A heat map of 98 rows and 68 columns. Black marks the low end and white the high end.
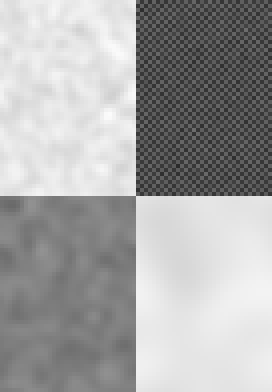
The table splits into 2 rows of 2 panels. Panel 1,1: very high, blotchy, faint in contrast. Panel 1,2: low, checkered. Panel 2,1: middling, blotchy, faint in contrast. Panel 2,2: very high, smooth, faint in contrast.
